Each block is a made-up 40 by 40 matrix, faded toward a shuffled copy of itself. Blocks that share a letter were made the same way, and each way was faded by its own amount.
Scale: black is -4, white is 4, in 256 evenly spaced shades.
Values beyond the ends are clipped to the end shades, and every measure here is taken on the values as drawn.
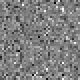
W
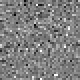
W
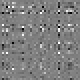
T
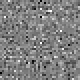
W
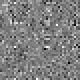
W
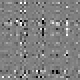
T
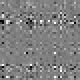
T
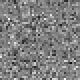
W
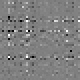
T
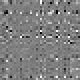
T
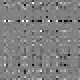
T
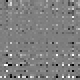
T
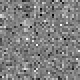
W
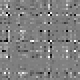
T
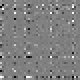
T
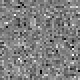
W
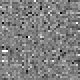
W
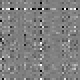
T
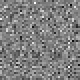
W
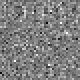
W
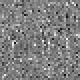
W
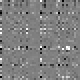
T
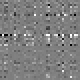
T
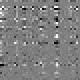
T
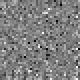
W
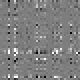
T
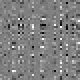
T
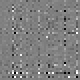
T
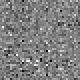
W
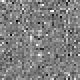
W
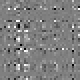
T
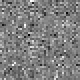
W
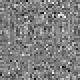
W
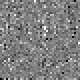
W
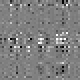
T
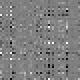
T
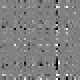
T
